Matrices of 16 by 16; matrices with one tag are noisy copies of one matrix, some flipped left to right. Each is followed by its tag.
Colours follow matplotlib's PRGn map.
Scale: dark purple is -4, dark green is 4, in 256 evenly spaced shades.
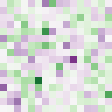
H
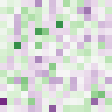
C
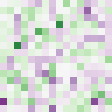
C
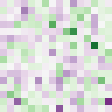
C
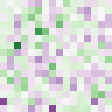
C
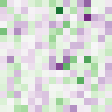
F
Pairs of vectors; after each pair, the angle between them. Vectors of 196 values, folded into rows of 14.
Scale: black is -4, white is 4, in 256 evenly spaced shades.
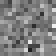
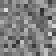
partly aligned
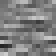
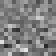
partly aligned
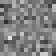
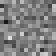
nearly parallel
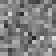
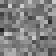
partly opposed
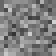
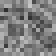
partly aligned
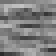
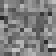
partly aligned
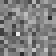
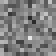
orthogonal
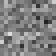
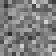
nearly opposite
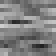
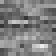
nearly opposite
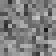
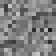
partly opposed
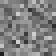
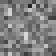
partly opposed
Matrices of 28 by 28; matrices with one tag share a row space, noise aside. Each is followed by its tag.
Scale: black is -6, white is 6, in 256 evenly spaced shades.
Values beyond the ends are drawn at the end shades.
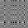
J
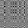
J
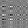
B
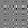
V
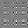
V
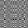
J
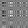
B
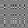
J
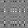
J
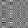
B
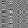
B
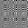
V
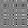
V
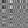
B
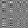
B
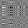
B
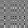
J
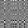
J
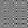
V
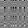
J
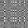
J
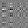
B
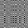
J
